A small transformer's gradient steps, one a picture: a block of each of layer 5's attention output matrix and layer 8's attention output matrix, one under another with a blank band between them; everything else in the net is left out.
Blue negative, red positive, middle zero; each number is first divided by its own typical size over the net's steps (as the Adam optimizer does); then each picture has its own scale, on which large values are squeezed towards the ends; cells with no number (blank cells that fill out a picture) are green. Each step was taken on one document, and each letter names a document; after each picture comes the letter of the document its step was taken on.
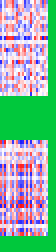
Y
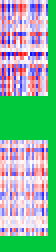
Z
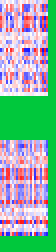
Y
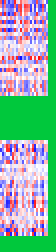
Z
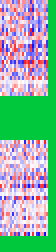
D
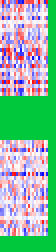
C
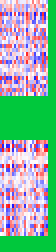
D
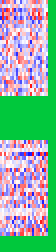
C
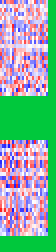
D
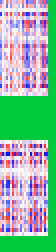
D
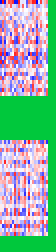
C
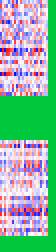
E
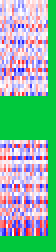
C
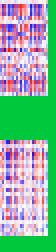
Z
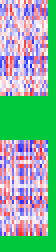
Y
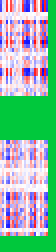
D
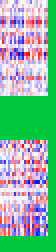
E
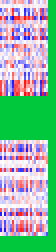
Y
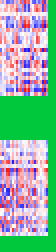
Y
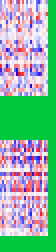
C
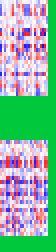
D
